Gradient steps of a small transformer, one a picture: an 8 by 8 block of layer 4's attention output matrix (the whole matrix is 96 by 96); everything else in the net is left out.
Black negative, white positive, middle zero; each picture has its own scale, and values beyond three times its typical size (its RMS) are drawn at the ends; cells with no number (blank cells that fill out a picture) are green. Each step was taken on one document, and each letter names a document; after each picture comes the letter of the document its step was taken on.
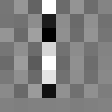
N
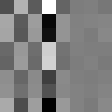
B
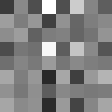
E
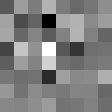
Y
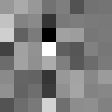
Y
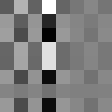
B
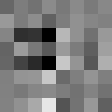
Y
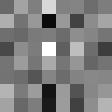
E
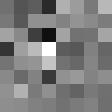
Y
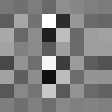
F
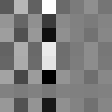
B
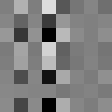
B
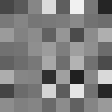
E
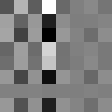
B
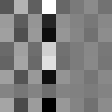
B
